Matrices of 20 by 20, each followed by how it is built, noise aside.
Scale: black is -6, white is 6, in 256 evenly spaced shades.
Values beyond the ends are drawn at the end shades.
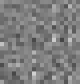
low rank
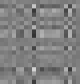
low rank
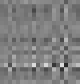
low rank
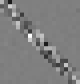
banded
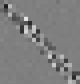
banded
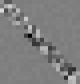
banded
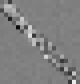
banded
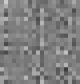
low rank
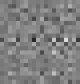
low rank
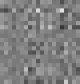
low rank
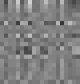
low rank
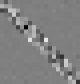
banded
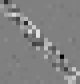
banded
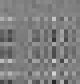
low rank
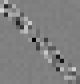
banded
